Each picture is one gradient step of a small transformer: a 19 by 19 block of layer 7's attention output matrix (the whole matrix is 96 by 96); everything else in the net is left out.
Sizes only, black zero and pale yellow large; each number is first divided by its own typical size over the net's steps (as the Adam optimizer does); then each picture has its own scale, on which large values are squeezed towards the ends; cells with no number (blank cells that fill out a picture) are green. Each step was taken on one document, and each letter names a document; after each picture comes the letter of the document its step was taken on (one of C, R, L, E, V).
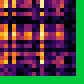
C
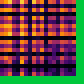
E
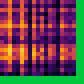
E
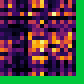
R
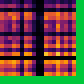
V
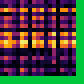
E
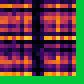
V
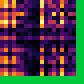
C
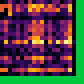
R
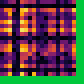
E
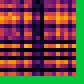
V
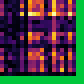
R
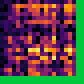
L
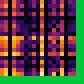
C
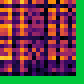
E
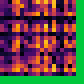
L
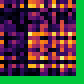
R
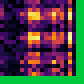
R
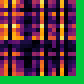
C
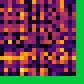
E
